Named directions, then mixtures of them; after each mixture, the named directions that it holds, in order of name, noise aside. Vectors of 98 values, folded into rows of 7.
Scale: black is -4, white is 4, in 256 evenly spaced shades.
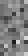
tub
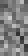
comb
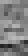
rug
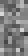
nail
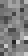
tub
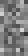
nail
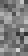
comb, nail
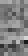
rug, tub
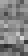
comb, rug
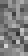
comb, tub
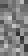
comb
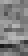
rug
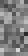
comb, nail
